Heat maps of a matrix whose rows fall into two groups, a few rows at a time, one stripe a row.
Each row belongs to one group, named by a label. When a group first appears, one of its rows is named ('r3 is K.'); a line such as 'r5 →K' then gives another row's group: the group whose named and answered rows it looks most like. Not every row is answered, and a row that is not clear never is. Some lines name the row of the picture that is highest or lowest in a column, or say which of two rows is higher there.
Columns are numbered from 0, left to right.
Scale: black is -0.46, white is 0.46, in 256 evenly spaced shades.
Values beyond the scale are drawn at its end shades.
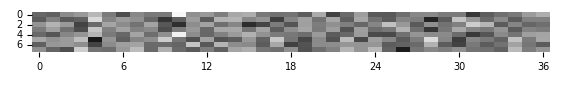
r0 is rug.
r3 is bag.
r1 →bag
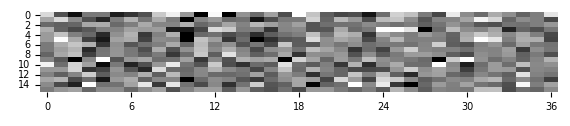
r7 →bag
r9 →bag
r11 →bag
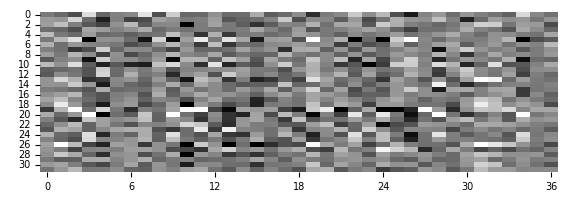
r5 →bag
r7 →bag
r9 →bag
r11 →bag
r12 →bag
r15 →bag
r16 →bag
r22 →rug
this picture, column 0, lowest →19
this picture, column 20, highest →19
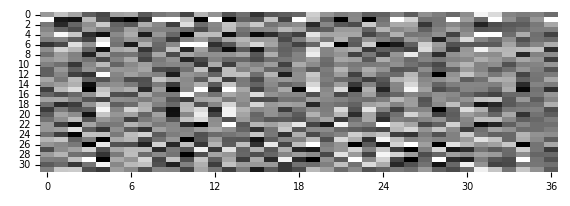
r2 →rug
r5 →bag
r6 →rug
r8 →bag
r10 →bag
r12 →bag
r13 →bag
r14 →bag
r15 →bag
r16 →rug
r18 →rug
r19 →bag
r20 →bag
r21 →rug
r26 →bag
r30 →bag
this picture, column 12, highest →1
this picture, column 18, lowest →15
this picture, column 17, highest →29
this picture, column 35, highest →7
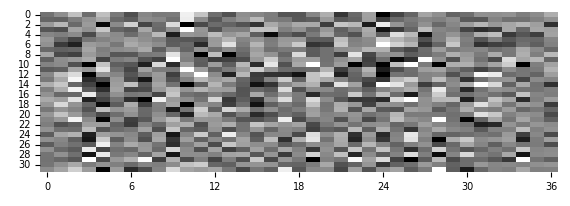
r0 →rug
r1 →rug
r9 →rug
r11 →rug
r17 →bag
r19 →bag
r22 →rug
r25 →bag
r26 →bag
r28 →bag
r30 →rug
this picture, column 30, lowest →21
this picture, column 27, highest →9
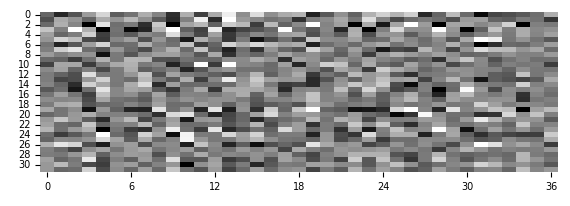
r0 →rug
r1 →bag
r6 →rug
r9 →bag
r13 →rug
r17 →bag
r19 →bag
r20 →rug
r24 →rug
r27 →bag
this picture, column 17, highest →3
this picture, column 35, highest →20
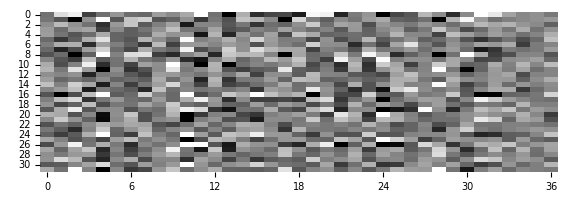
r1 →bag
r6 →bag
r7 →rug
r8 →bag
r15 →bag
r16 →rug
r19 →rug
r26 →rug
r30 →rug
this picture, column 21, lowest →26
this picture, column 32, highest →0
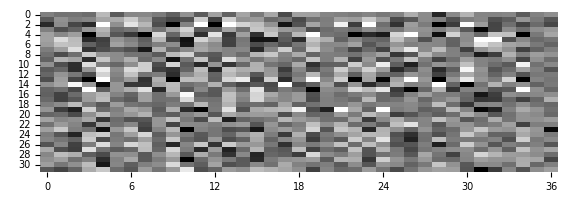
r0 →bag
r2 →bag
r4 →bag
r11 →bag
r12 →bag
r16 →rug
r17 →rug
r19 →rug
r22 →bag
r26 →bag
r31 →rug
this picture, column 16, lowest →5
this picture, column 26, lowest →15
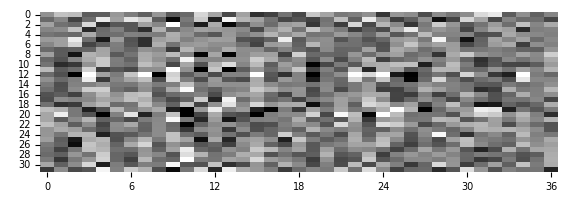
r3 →bag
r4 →rug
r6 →bag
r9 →rug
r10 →rug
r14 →rug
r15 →rug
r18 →rug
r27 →rug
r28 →rug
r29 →rug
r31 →bag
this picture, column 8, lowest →12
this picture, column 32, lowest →18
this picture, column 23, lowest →20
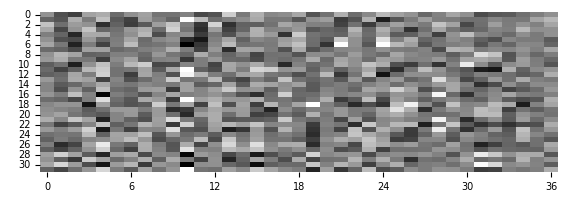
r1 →rug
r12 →rug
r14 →rug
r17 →rug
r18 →bag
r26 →rug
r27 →rug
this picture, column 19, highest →18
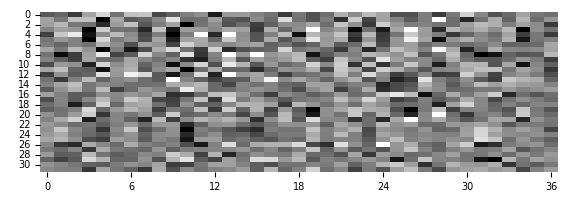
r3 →bag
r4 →bag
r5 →bag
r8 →rug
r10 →bag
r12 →bag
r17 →bag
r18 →bag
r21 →bag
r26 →rug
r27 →bag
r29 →rug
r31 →bag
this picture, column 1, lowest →8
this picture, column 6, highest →12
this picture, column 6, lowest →7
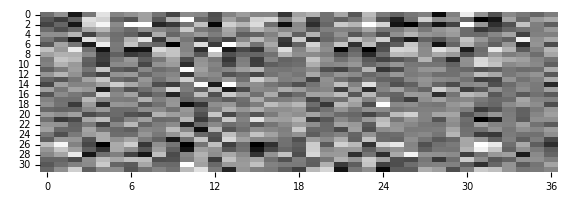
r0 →bag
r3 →rug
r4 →bag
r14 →bag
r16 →bag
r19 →rug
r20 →bag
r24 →rug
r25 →bag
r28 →bag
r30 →rug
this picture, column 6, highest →2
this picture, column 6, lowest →7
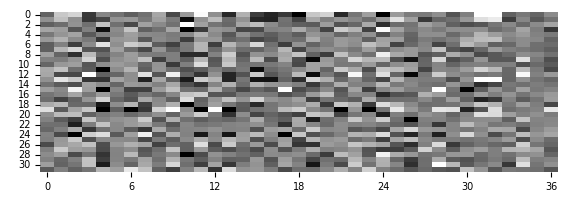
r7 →bag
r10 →bag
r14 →rug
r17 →rug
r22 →bag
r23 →bag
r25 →bag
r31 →bag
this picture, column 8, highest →19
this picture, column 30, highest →24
